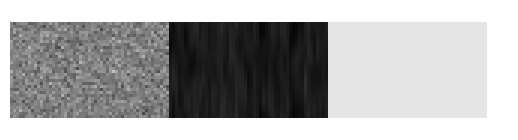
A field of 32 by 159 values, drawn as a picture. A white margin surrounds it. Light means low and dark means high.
It is made of 1 by 3 panels. Panel 1,1: middling, fine-grained. Panel 1,2: very high, streaked downward, faint in contrast. Panel 1,3: very low, flat.
